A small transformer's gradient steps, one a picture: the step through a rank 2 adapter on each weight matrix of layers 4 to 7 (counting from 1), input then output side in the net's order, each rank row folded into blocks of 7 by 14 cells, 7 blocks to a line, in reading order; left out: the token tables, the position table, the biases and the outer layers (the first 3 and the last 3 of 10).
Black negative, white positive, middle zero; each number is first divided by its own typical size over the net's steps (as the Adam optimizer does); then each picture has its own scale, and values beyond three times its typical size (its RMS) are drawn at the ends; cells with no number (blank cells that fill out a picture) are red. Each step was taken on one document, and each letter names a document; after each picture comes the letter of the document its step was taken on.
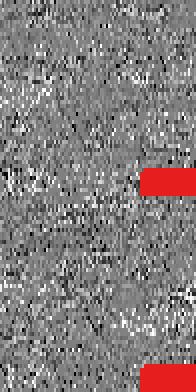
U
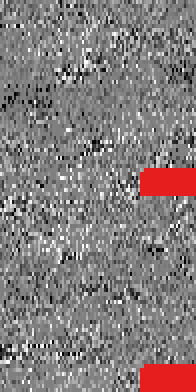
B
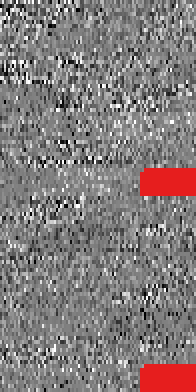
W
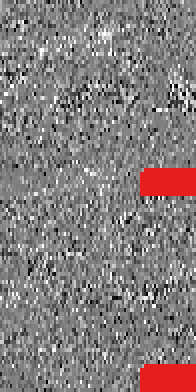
W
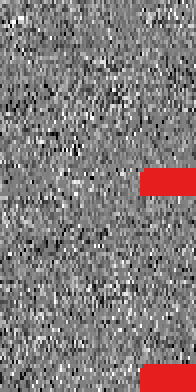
W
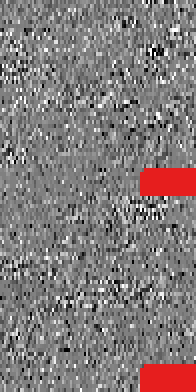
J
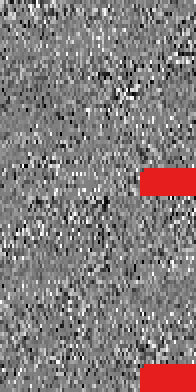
B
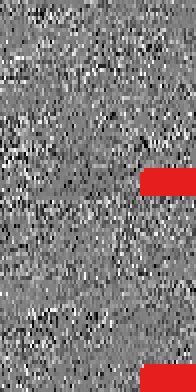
U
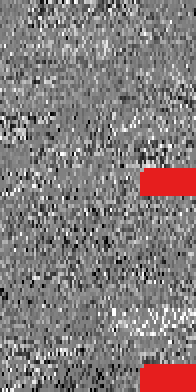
U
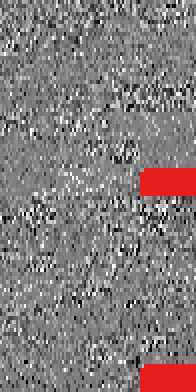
W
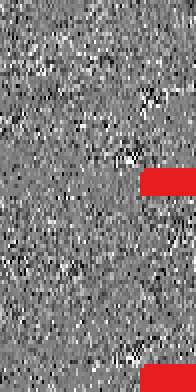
W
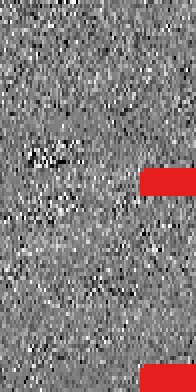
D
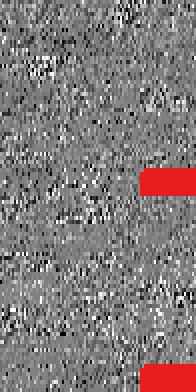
J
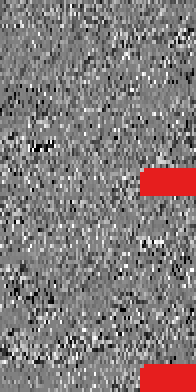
B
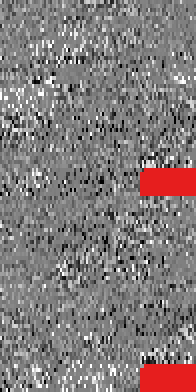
U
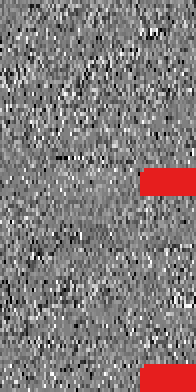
W
